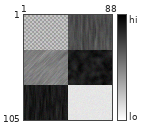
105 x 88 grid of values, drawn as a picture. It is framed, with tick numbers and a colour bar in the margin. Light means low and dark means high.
The table splits into 3 rows of 2 panels. Panel 1,1: low, checkered. Panel 1,2: high, streaked downward, faint in contrast. Panel 2,1: middling, slanting up to the right, faint in contrast. Panel 2,2: very high, blotchy, faint in contrast. Panel 3,1: very high, streaked downward, faint in contrast. Panel 3,2: very low, flat.
